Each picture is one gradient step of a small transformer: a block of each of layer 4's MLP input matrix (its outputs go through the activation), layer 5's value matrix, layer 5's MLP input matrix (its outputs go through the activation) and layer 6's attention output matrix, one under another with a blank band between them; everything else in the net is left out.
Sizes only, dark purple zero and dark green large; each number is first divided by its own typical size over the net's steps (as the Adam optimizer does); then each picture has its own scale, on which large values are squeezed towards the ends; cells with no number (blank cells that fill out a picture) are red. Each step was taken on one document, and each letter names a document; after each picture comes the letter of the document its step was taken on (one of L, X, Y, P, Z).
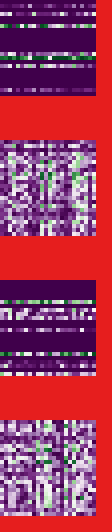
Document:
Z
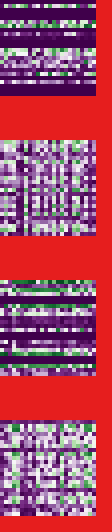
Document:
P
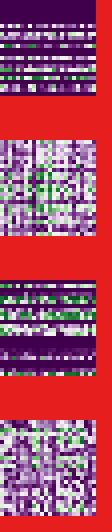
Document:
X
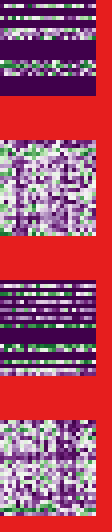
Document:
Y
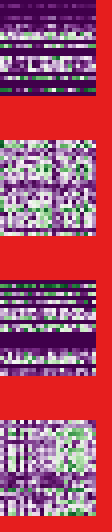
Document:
X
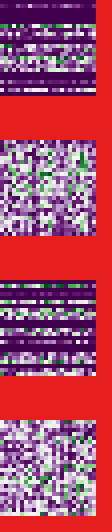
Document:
Z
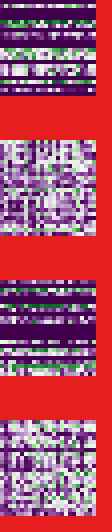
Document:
P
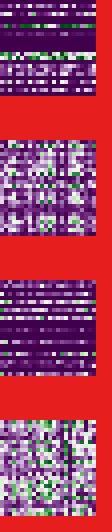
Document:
Z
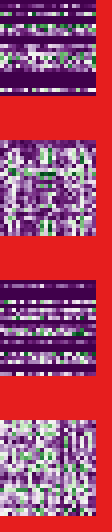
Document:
Z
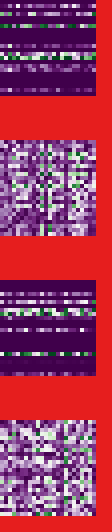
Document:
Z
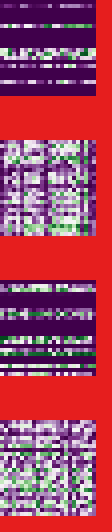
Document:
P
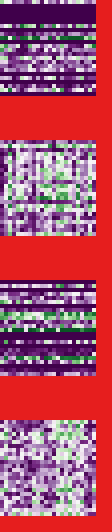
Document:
X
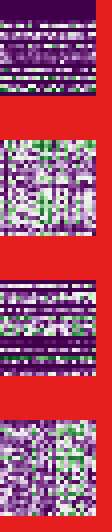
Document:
X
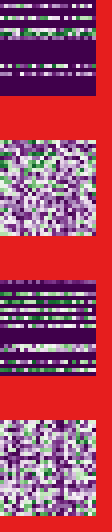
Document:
Y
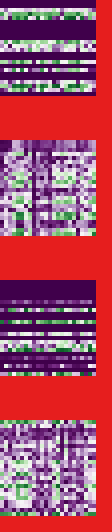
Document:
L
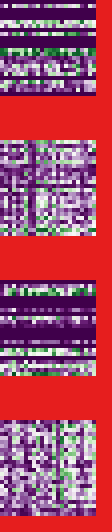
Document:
P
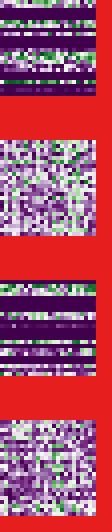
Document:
P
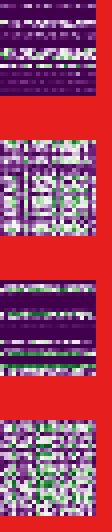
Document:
P
